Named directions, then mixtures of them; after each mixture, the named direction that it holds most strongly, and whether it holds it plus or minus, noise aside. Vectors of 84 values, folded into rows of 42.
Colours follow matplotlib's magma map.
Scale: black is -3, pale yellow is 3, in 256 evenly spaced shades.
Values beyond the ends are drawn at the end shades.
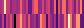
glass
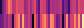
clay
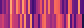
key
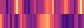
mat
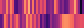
mat, minus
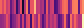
key, minus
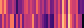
clay, minus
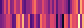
clay, plus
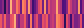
key, plus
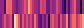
mat, minus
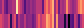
mat, plus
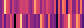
glass, plus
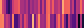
clay, minus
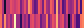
glass, minus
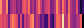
clay, minus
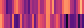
mat, plus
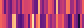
glass, minus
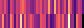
key, plus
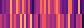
key, plus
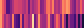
clay, minus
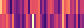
clay, minus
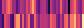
clay, plus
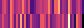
key, plus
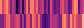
key, minus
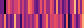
glass, minus
